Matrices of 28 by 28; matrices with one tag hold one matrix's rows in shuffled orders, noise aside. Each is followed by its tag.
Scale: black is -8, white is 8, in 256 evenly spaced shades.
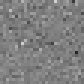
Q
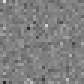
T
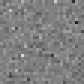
Q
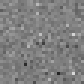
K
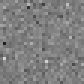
T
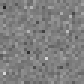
T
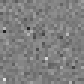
T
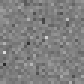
T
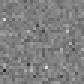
T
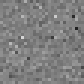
Q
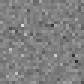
Q
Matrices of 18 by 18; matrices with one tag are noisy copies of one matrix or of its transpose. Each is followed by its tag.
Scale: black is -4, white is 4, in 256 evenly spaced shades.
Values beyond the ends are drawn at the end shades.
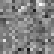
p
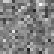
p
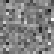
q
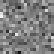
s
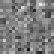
p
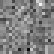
p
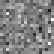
q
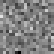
s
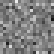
s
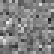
p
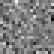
s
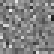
s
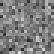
q
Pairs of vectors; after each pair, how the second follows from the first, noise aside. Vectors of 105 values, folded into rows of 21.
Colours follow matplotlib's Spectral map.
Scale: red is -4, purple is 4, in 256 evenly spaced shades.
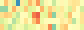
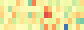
reversed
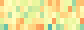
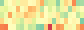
negated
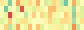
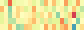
reversed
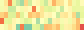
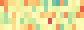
reversed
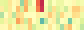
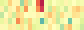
copied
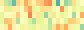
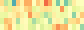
copied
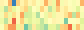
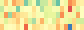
reversed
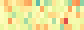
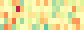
reversed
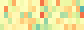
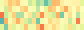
reversed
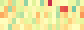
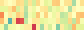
reversed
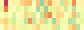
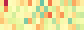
copied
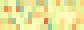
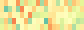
negated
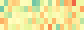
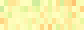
shrunk
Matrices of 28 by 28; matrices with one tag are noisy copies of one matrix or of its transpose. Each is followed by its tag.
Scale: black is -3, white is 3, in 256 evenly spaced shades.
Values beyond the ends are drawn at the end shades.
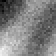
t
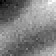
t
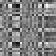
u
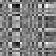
u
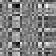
u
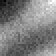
t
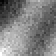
t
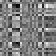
u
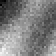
t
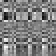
u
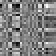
u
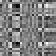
u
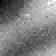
t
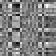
u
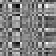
u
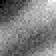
t
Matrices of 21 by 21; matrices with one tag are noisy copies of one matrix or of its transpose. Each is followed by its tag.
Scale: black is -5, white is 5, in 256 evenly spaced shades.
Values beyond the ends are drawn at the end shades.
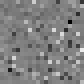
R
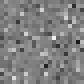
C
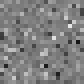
C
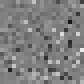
R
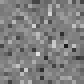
C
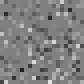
R
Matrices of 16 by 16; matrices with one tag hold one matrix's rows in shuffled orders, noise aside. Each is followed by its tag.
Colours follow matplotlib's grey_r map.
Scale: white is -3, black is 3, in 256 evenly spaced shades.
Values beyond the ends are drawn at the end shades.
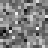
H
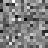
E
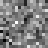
H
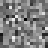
E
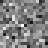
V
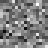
H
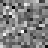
V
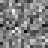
E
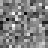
E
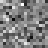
V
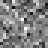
V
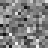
H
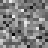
V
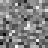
H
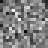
E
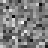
V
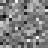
H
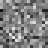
E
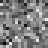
H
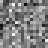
E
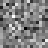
E
